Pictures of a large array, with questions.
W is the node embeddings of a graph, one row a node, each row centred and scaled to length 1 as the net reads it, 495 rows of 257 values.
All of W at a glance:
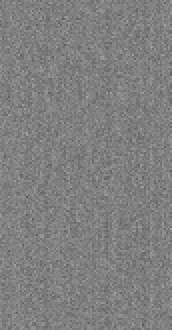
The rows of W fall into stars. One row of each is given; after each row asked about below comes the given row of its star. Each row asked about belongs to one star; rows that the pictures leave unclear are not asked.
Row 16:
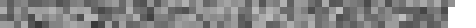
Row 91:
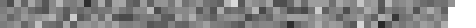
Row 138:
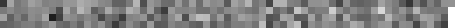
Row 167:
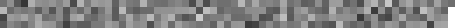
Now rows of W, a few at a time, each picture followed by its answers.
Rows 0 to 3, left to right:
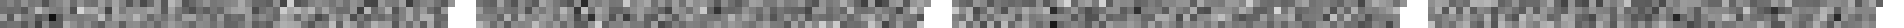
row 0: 138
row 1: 16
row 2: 16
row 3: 91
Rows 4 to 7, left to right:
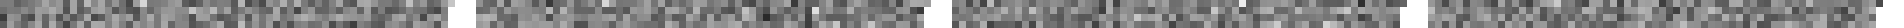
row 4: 167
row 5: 16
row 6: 138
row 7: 16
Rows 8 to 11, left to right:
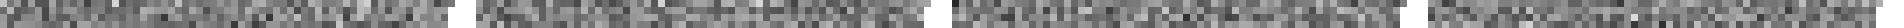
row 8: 91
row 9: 16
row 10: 138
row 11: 167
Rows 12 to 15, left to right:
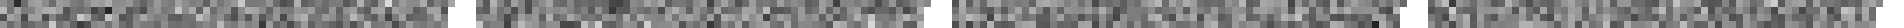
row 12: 167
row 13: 16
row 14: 138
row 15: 91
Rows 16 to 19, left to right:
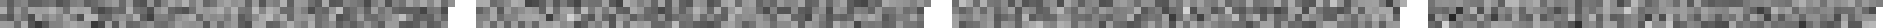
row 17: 16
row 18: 91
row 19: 167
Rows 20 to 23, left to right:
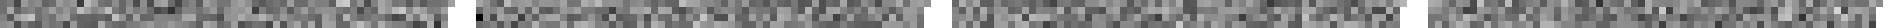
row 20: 138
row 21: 167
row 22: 16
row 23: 91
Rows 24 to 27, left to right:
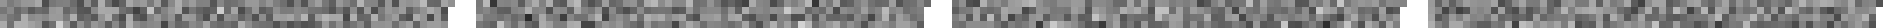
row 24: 91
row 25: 138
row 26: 167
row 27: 91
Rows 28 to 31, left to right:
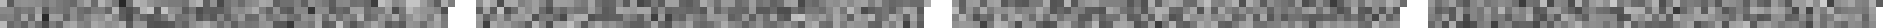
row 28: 91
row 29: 91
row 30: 16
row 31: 16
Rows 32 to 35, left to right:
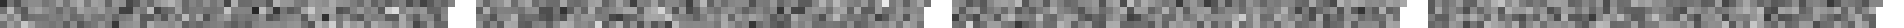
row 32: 138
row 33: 91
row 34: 167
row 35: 138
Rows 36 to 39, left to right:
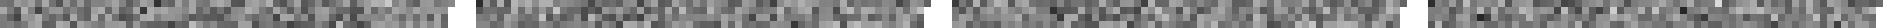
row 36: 91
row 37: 138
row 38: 16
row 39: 138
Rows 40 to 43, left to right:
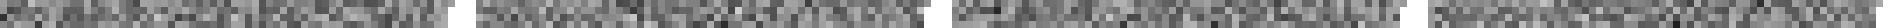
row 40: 167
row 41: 138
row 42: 91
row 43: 167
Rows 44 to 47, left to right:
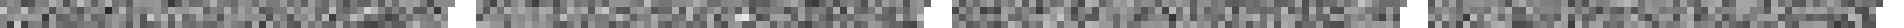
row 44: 167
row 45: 16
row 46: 91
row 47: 138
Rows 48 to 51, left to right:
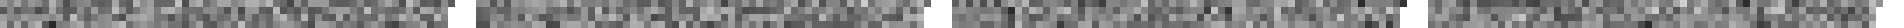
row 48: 91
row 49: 167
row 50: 138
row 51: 16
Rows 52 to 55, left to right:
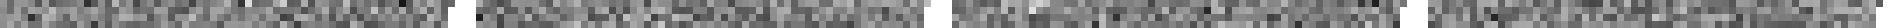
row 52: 16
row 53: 167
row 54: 138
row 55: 91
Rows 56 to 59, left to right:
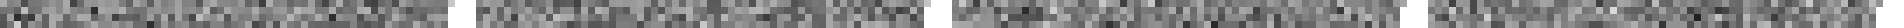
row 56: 167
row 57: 16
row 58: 91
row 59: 91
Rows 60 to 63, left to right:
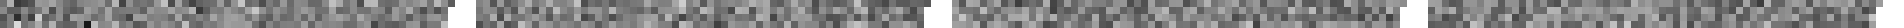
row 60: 167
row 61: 138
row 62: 16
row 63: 167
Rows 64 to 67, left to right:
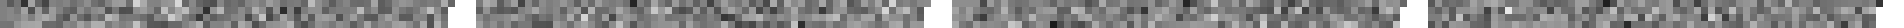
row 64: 91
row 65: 91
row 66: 16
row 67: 138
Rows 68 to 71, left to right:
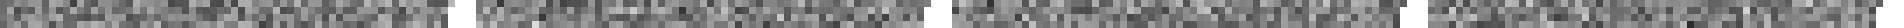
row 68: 91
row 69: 91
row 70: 91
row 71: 91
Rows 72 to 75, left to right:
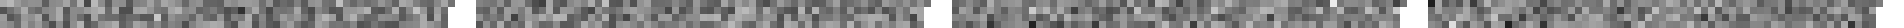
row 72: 91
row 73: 16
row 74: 138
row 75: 138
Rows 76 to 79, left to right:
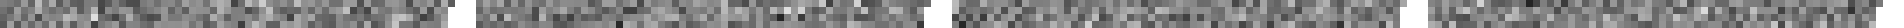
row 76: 16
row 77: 138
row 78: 167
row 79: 16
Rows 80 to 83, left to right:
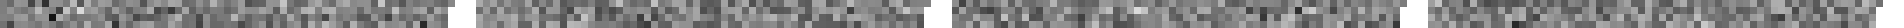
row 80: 138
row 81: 91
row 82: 91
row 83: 16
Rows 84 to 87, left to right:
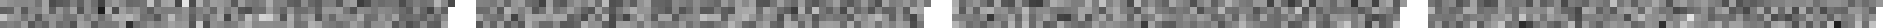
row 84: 16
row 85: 16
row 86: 16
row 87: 16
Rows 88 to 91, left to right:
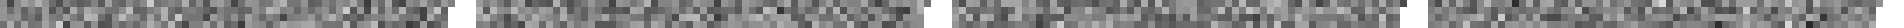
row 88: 16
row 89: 16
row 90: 138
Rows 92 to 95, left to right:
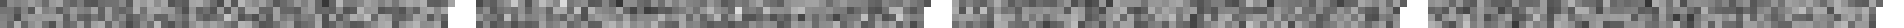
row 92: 91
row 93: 138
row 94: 16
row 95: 91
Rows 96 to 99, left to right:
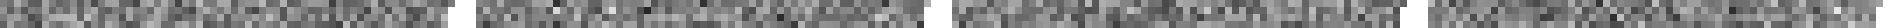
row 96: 16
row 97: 138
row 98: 91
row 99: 91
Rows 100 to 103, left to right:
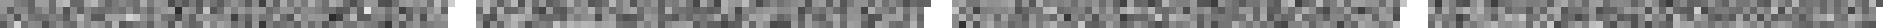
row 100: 167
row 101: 91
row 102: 167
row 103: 16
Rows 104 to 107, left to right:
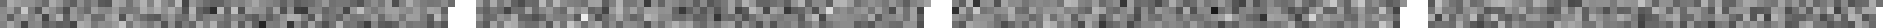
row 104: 91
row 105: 91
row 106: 91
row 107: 138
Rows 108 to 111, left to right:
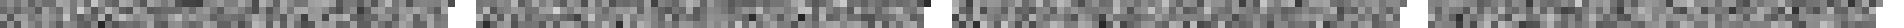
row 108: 138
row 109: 138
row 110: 167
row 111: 16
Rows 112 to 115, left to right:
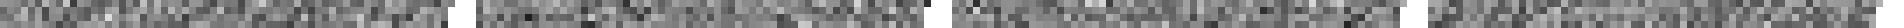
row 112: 91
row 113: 138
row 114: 91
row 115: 167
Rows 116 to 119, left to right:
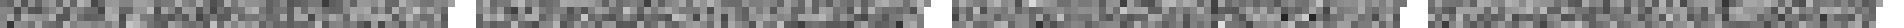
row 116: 91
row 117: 167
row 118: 167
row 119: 138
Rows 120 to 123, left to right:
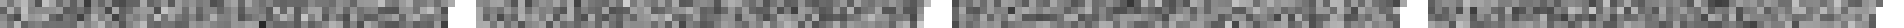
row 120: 91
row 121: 16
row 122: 138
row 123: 91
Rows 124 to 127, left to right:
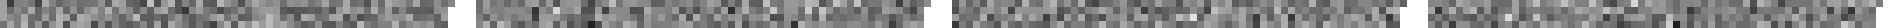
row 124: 16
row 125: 138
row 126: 138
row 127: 167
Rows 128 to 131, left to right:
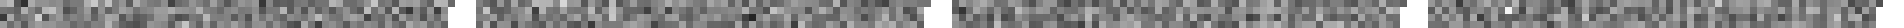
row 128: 167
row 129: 138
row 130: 138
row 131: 138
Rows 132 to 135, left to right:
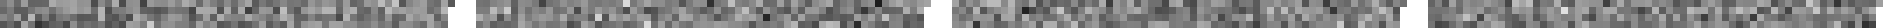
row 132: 138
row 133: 16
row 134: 91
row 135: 138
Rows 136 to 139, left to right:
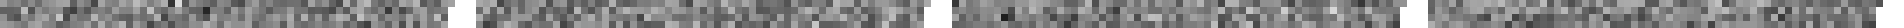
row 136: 91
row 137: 91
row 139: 138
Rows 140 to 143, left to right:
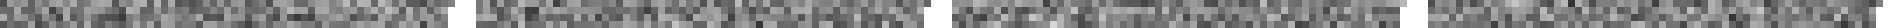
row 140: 138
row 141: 138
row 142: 167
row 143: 138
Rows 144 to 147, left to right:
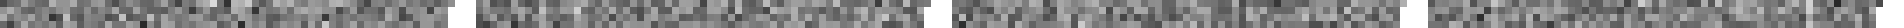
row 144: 138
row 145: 138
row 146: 167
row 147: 138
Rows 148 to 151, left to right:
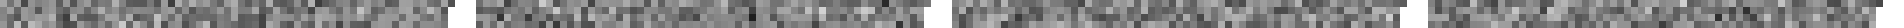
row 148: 91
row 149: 138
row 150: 91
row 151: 16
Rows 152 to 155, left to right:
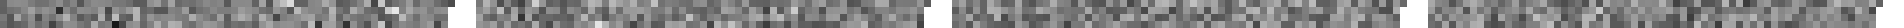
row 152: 138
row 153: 91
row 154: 138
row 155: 167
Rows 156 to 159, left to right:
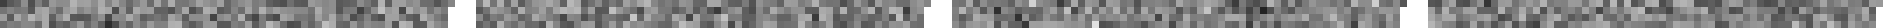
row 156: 138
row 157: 138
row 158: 91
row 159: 16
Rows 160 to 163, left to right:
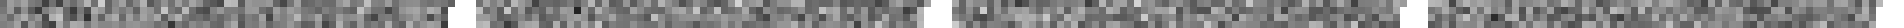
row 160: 91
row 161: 16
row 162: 16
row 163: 167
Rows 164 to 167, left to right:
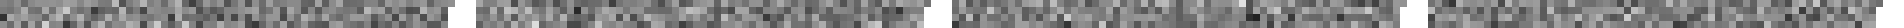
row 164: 167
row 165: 16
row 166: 138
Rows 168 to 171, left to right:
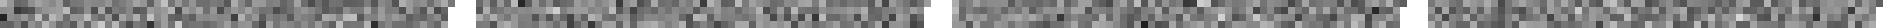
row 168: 167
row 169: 138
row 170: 16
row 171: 167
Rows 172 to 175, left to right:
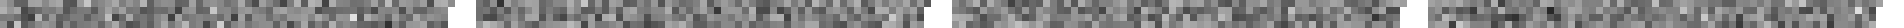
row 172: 167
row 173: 91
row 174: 16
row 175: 91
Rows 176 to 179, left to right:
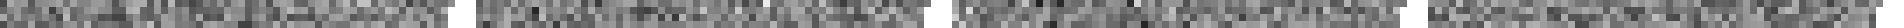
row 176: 138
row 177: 138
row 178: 16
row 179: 91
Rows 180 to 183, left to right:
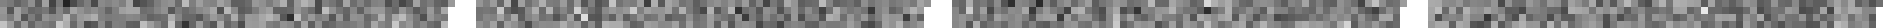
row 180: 16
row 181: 91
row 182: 16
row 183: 91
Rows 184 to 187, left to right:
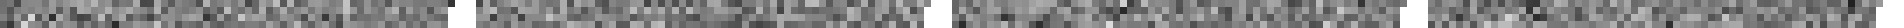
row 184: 138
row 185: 167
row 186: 138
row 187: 16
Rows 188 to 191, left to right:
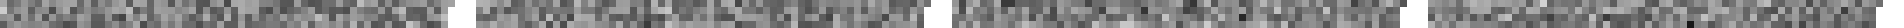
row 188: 167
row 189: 91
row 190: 16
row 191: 167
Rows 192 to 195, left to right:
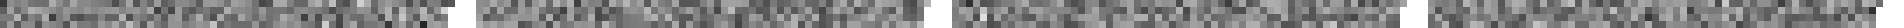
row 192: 138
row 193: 91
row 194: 138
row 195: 167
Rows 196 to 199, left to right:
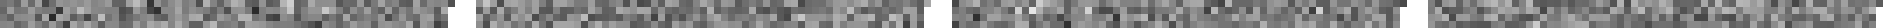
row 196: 138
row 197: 91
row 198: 138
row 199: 138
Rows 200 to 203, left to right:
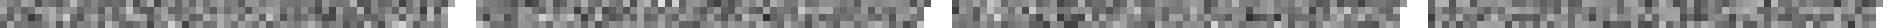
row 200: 16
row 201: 16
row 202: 138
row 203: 138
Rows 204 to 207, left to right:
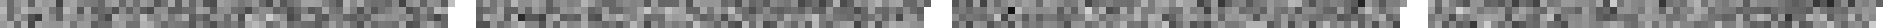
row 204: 16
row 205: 167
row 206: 138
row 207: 16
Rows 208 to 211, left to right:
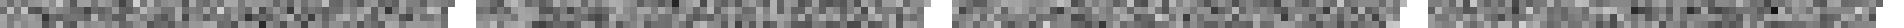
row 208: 91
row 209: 167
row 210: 167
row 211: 91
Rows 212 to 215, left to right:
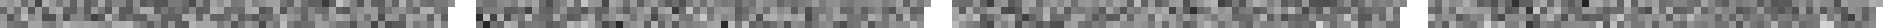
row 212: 91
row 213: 167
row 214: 16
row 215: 16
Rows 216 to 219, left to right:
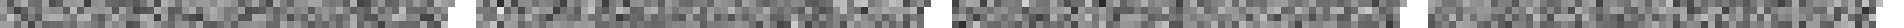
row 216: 16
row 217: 91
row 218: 138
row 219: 167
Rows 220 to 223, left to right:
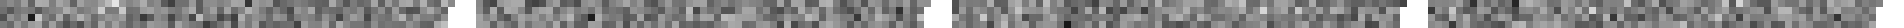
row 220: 167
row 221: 16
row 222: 138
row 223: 91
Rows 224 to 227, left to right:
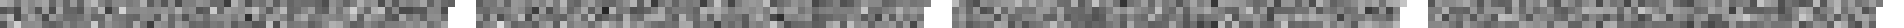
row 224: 167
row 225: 138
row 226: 167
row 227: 167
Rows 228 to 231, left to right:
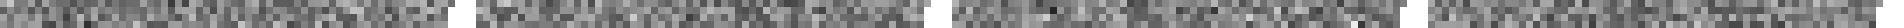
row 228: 91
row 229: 167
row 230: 16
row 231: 91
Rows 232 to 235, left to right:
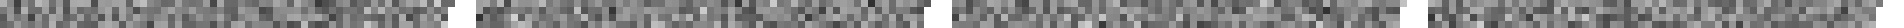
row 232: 167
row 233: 167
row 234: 167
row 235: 167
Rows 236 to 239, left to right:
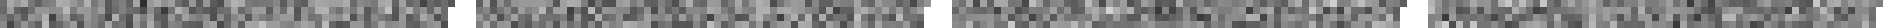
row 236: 138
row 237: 138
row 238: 91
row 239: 167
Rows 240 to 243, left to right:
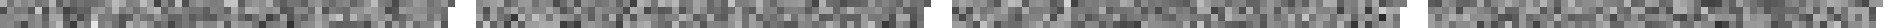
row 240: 91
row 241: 16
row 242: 91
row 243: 91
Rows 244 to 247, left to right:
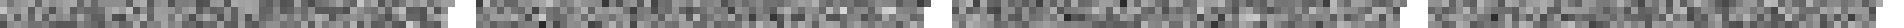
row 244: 167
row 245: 138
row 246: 91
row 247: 91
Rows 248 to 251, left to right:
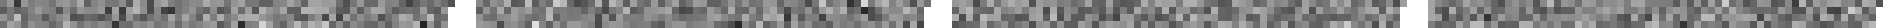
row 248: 138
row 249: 91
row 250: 138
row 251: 167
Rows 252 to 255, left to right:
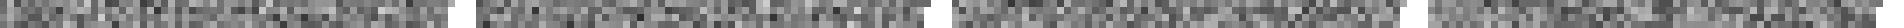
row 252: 138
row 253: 138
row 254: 16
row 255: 16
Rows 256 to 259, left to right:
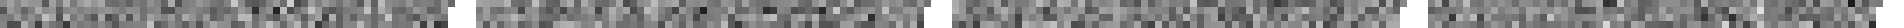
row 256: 138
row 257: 91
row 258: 167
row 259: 138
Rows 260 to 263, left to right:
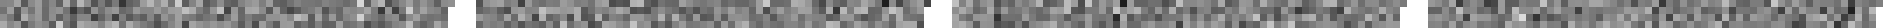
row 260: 91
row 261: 138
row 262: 91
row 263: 16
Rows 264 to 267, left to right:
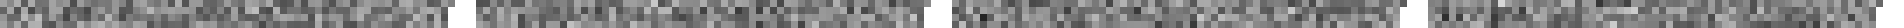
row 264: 91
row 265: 91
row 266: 16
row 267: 167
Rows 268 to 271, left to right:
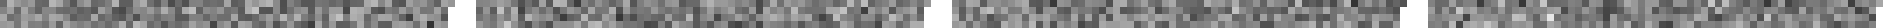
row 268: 91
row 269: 91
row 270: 16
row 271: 16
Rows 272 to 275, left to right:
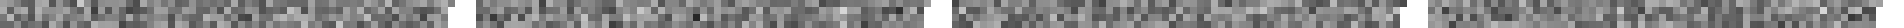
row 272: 167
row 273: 167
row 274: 138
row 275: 91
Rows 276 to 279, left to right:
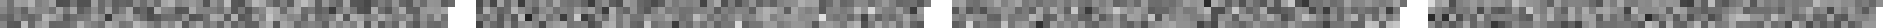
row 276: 16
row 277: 138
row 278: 167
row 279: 167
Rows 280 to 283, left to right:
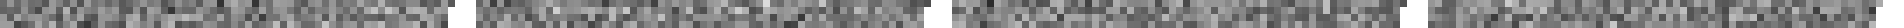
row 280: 138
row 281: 138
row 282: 16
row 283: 167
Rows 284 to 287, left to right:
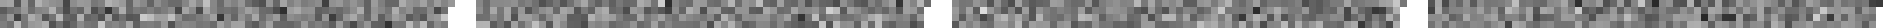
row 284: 167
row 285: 16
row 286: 16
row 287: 138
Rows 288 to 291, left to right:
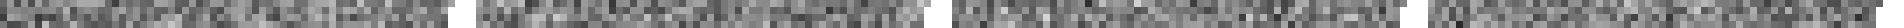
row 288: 138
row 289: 16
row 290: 16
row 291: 16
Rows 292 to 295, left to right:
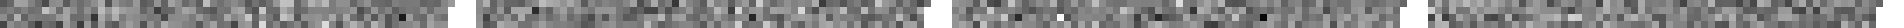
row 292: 138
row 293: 138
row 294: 91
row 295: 167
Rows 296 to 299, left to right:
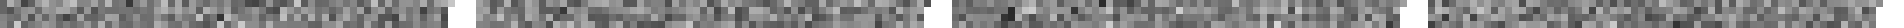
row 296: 167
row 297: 91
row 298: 138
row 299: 167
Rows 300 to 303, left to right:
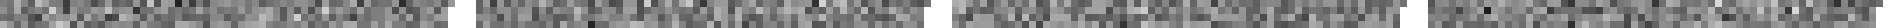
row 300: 16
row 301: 138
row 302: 91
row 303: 138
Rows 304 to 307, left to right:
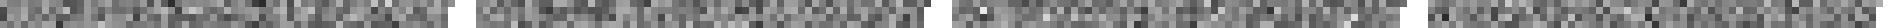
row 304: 167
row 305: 91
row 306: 16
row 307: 167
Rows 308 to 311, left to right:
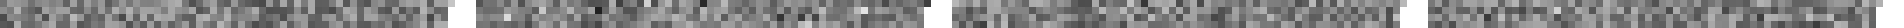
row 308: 167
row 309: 138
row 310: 167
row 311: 167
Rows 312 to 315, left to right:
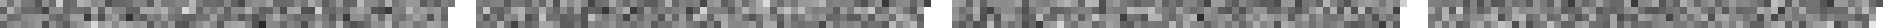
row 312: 91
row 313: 138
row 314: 167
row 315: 16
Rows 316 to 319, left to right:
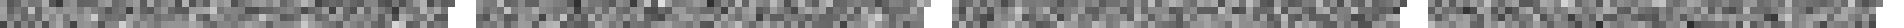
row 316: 16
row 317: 16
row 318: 16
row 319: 91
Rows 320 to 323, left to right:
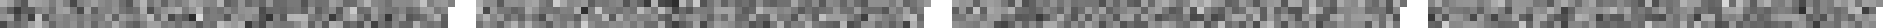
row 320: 167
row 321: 167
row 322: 91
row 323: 167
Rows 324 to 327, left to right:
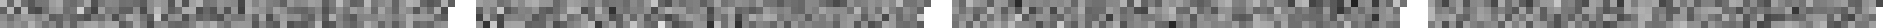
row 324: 91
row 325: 167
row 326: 16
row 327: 16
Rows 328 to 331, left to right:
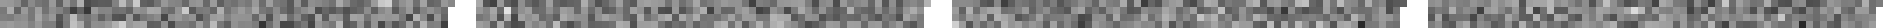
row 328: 91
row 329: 16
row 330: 16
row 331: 167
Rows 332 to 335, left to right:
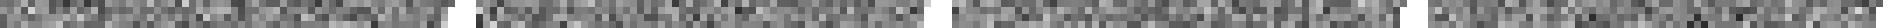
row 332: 16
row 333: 167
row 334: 91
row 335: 91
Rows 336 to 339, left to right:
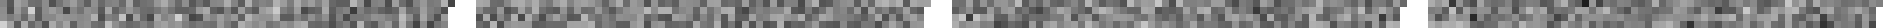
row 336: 16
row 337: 167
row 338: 91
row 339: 91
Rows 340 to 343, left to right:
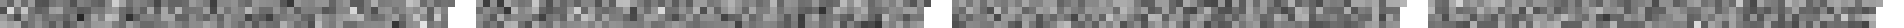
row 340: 91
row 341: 91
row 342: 167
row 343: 167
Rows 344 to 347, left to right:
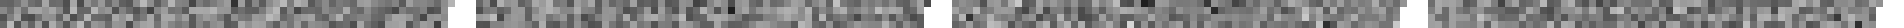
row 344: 16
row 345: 138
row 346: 167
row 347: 91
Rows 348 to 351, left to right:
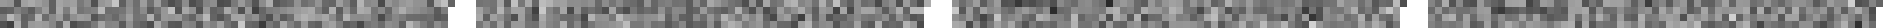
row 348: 167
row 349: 138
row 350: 16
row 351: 91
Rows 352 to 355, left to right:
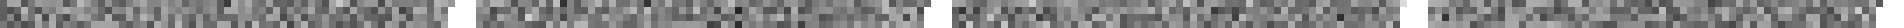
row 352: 167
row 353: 91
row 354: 167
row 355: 91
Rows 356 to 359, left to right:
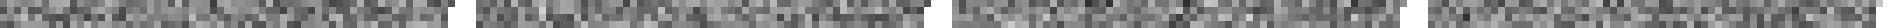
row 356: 91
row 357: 138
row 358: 16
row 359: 16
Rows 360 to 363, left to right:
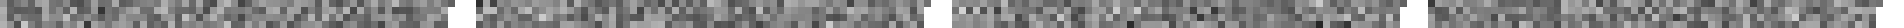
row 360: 16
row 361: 138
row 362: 91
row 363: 91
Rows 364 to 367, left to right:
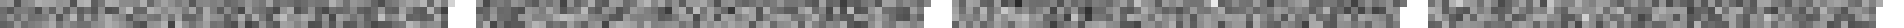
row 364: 167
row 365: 16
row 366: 16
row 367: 167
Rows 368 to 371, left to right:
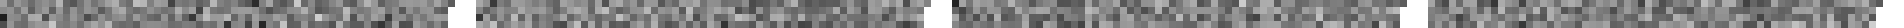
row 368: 167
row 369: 167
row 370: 138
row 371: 16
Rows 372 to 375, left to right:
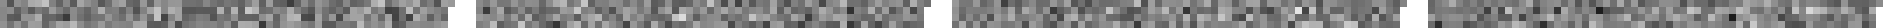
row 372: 91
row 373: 167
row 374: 16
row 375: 138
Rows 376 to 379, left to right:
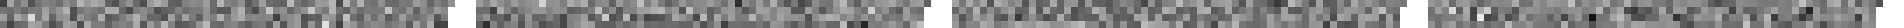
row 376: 138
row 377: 167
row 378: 91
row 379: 91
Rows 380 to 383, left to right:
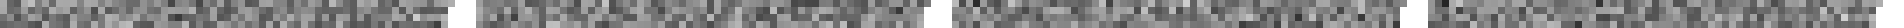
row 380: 167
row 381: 16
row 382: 91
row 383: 167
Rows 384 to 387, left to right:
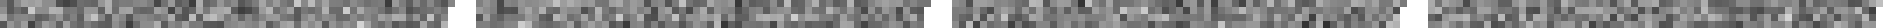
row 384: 16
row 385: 167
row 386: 167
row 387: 91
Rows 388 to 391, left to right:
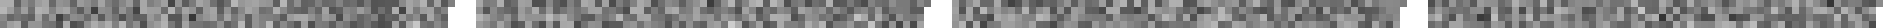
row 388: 167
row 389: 16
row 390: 16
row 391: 138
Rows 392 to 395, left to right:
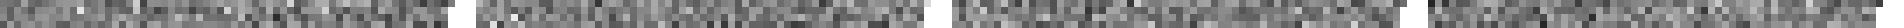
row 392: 138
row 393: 167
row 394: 16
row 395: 138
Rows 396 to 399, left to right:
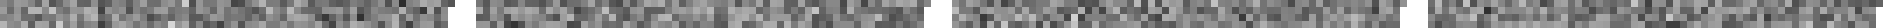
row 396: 16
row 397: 16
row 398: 16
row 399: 138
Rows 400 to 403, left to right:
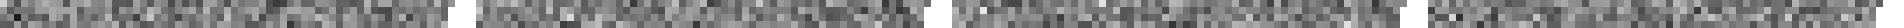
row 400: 167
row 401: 16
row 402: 16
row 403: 91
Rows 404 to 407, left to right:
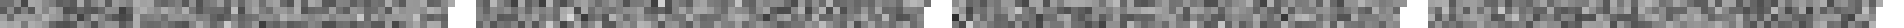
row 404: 91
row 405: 16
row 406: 167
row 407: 16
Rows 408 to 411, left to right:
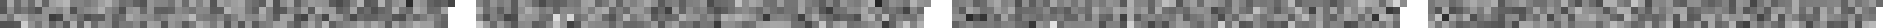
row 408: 138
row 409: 16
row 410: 167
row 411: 167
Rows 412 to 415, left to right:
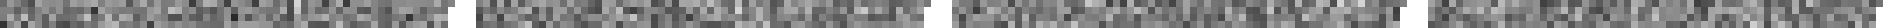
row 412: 167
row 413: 138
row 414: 91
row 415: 138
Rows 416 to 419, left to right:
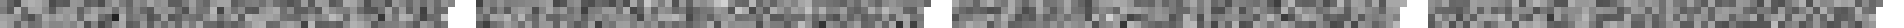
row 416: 16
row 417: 138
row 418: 167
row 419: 167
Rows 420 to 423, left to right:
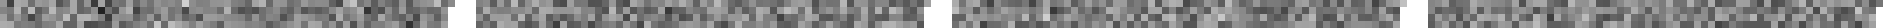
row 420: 16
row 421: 138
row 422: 16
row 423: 167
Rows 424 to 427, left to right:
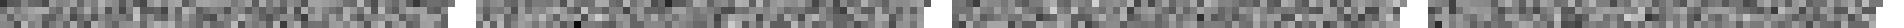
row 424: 138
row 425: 16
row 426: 167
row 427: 167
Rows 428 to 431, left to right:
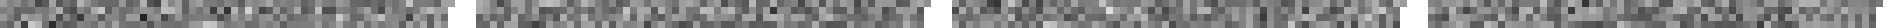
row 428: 91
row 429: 167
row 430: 91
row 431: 91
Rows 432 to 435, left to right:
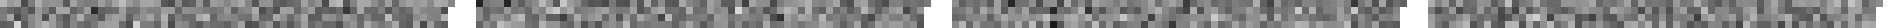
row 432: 167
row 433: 138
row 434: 16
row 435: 91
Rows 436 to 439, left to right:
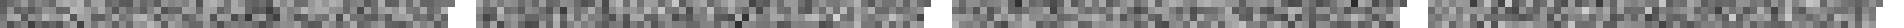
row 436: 138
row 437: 91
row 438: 16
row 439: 91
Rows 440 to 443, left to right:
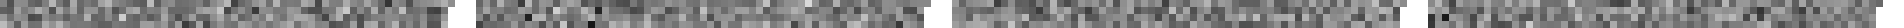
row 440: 16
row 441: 138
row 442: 91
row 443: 167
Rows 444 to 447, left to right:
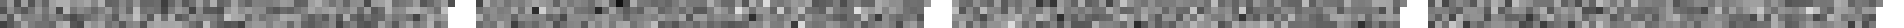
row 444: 138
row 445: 138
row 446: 16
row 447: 138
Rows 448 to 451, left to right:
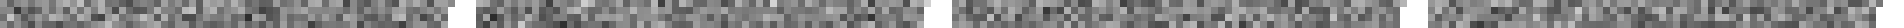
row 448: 167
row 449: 167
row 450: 167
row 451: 91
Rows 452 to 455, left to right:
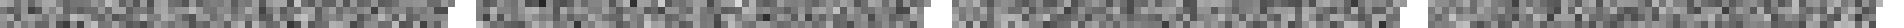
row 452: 167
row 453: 16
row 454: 16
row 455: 91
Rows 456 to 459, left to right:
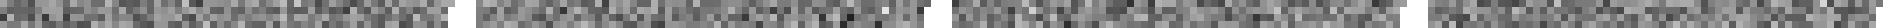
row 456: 167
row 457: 91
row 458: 138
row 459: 16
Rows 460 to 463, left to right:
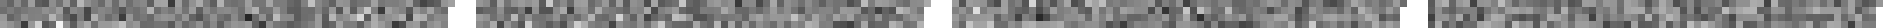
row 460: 91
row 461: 167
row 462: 91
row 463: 138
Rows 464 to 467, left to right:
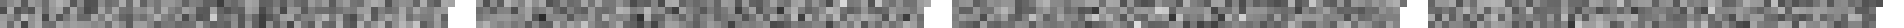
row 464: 91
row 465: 91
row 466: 167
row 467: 138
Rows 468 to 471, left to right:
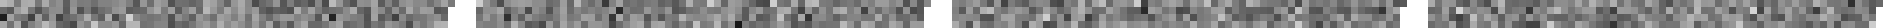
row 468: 167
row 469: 167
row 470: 16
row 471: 16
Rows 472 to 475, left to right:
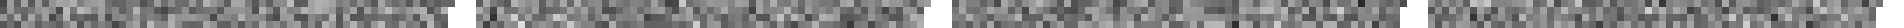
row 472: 138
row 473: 167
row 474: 138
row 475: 91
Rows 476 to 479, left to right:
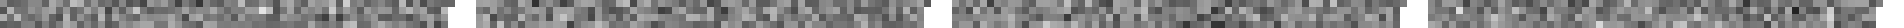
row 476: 138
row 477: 16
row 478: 91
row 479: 16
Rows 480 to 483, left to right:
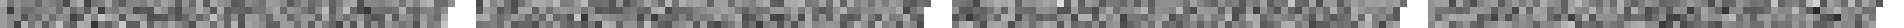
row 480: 16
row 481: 138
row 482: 167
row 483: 91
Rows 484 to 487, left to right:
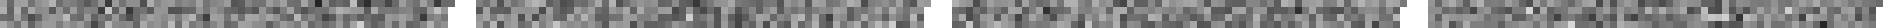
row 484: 16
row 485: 91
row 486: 167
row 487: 91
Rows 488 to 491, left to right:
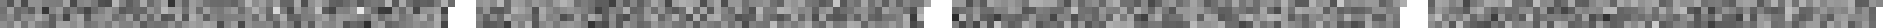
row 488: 91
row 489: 138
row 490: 167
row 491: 91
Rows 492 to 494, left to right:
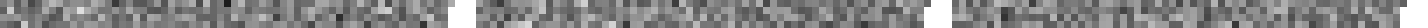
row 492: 138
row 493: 167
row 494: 138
